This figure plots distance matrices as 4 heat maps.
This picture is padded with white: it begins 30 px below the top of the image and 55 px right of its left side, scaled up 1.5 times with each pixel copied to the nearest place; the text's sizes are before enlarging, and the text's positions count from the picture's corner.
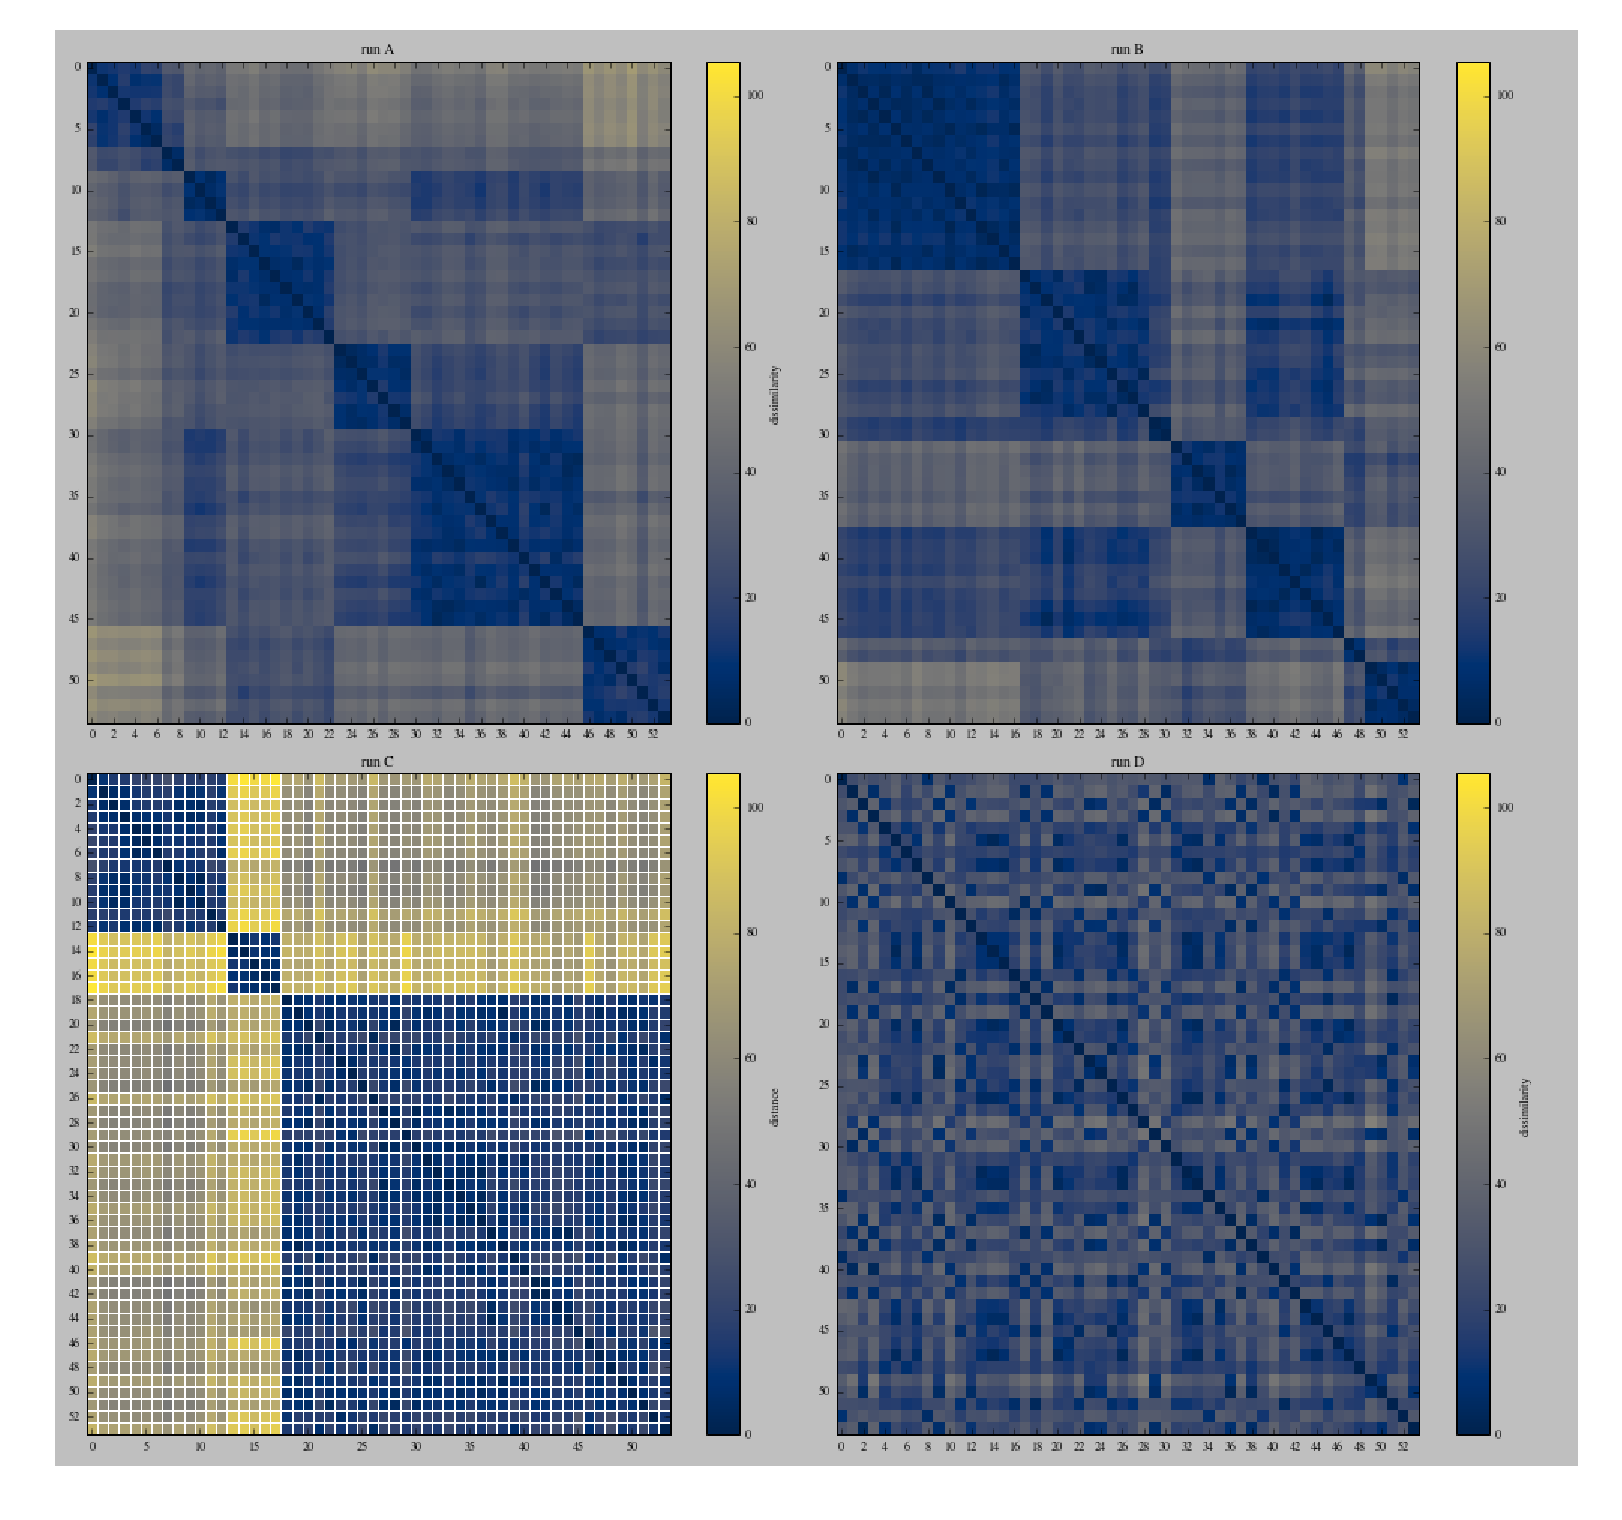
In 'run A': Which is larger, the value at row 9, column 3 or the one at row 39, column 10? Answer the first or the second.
the first
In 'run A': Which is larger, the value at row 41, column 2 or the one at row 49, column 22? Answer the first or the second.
the first
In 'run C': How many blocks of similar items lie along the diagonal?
3
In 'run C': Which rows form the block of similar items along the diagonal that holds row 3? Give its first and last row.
0 to 12
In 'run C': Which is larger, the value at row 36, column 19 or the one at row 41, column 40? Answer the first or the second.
the second
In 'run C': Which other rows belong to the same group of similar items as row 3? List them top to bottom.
0, 1, 2, 4, 5, 6, 7, 8, 9, 10, 11, 12
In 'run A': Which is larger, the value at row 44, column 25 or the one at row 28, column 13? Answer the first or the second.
the second
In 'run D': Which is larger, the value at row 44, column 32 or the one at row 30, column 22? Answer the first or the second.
the second
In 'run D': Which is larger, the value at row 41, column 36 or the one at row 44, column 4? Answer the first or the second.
the first
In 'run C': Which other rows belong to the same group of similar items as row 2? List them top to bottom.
0, 1, 3, 4, 5, 6, 7, 8, 9, 10, 11, 12
